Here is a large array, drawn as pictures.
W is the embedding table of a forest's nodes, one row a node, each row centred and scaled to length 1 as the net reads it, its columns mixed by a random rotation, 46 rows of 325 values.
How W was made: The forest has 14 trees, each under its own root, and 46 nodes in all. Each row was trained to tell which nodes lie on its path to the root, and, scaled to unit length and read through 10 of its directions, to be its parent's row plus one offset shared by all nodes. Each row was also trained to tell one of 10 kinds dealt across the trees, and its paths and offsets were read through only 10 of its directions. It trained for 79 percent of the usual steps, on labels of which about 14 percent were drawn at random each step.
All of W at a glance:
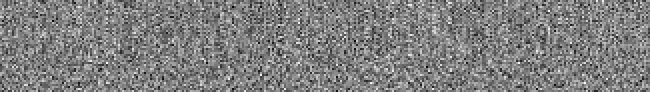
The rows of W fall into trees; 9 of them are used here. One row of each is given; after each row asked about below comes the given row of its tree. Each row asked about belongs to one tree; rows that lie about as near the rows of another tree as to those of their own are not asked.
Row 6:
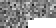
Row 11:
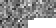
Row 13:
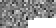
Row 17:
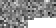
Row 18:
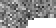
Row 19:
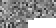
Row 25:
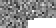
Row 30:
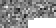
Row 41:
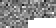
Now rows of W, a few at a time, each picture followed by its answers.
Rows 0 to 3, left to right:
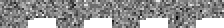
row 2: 19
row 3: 17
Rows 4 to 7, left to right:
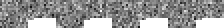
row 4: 6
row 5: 19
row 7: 13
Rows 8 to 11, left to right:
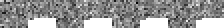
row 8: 17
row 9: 11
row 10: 25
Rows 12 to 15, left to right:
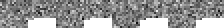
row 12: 18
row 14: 19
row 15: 17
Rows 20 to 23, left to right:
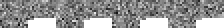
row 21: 25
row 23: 18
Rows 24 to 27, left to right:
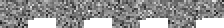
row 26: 11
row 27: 19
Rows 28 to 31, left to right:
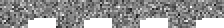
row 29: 6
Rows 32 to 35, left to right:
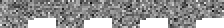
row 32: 18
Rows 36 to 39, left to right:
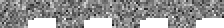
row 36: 6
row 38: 25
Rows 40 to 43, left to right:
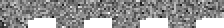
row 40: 6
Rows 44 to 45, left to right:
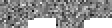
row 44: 17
